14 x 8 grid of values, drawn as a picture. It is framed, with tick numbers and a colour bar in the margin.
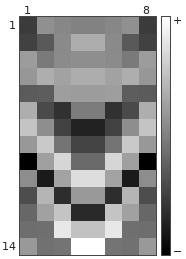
It is mirror symmetric from left to right. There is no overall slope. On average the colour sits 50% of the way up the scale. The top middle is the smoothest part. The bottom middle is the ninth with the highest average.
